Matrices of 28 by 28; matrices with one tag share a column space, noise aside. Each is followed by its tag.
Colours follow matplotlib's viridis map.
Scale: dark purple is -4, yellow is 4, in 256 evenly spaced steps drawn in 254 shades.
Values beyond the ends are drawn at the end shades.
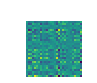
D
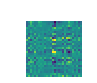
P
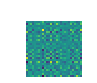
D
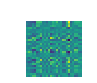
P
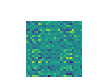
D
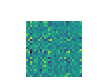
P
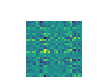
P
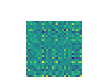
D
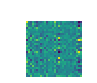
P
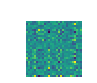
D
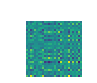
D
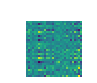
D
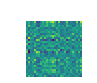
P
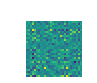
D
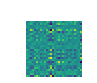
D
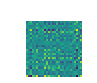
D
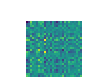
P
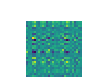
P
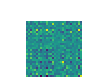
D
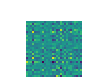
D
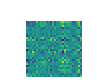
P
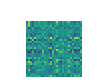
P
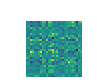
P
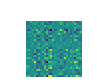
D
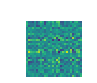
P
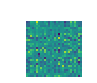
P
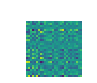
D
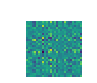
P
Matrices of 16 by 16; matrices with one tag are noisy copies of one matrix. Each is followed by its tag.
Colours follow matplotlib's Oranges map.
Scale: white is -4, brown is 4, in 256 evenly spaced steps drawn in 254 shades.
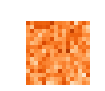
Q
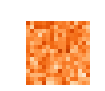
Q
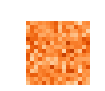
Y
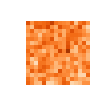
Q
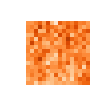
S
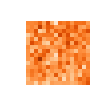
S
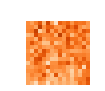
S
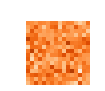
Y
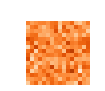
Y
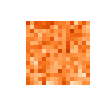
Q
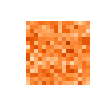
Y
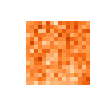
S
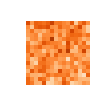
Q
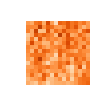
S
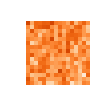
Q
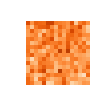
Q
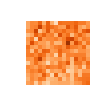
S
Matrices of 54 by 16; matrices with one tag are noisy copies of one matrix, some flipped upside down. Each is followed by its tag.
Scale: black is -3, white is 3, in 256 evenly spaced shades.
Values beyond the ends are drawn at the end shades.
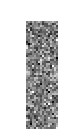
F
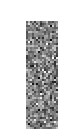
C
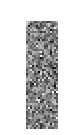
C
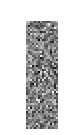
C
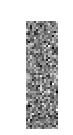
F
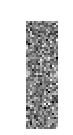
F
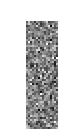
C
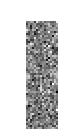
F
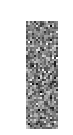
C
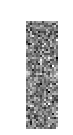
F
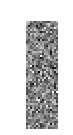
C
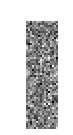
F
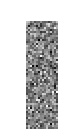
C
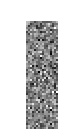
C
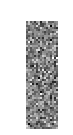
C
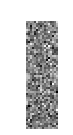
F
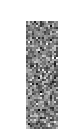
C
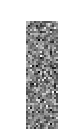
C
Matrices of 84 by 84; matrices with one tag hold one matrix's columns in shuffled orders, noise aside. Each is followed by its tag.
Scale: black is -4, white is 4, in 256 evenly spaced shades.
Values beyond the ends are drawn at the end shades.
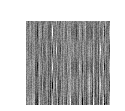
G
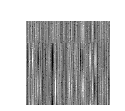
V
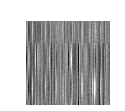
V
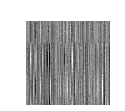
V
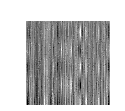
G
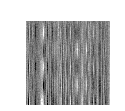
G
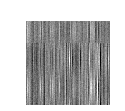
V
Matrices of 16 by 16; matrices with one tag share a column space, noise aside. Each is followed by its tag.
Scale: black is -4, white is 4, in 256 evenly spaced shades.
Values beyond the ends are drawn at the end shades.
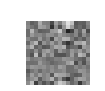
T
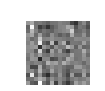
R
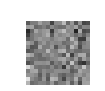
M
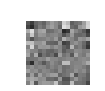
T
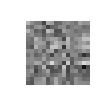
M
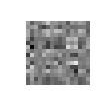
M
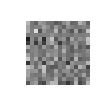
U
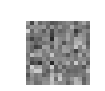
M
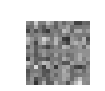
U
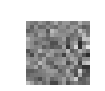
M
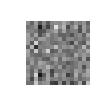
R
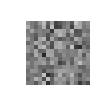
T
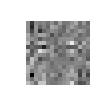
R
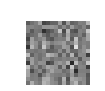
M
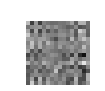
M
